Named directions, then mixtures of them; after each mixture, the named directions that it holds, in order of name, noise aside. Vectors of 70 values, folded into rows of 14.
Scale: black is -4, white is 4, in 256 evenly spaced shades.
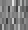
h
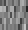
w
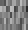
h, w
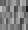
h, w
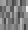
h, w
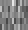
h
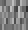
h, w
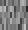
w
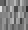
h, w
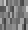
w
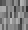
w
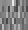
h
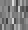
h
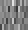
h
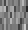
w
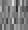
h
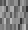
w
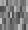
w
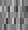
h, w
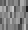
w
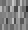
h, w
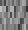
w
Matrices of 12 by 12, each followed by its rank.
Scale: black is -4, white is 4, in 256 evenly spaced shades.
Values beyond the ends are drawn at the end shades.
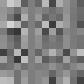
two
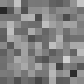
full rank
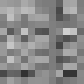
two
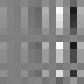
one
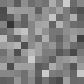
full rank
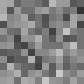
full rank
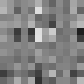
two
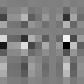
one
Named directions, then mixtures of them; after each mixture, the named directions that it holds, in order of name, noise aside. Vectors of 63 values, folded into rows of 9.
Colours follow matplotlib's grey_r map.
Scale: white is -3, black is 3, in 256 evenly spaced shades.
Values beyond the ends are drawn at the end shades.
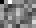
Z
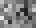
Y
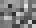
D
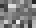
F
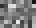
F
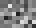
D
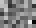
D, F, Z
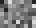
F, Z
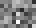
D, F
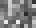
F, Y, Z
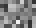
F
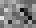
D, Y
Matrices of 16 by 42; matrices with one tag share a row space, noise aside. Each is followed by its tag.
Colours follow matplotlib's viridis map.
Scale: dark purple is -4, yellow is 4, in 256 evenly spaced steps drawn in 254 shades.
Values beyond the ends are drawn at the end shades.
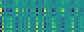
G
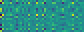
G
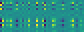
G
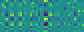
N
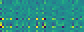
G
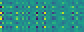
G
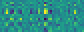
N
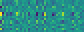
G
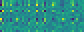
G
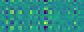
N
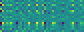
G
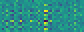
N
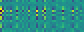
G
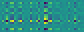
N
